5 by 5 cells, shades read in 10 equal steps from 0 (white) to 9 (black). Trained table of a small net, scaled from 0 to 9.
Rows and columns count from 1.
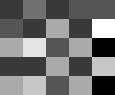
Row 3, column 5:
9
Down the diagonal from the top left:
7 7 6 7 9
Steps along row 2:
up down up down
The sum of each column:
26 22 25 26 26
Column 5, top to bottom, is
6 0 9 2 9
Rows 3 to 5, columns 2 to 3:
1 6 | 7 3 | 2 6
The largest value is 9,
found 2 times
